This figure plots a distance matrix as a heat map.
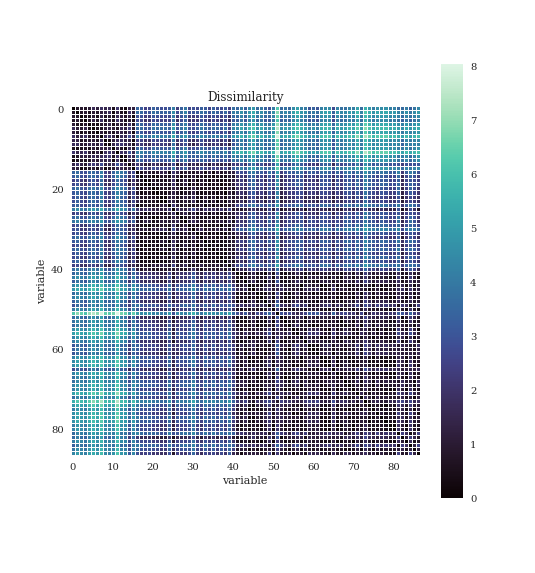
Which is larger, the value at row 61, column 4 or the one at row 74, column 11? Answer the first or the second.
the second
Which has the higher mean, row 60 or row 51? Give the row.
51
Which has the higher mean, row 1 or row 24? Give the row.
1
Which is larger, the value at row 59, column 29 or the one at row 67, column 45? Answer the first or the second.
the first
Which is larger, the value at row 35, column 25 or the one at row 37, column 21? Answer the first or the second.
the first
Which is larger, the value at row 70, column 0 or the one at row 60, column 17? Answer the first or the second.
the first
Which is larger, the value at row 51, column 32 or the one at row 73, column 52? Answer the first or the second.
the first
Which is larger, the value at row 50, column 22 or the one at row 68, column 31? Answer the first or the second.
the second
